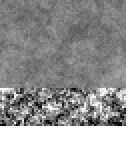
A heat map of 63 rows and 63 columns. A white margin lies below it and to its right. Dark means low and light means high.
There are no regular stripes. A horizontal seam about 70% of the way down splits the table, and the top part is calmer. A few values lie far out on both sides of the bulk. On average the colour sits 50% of the way up the scale.
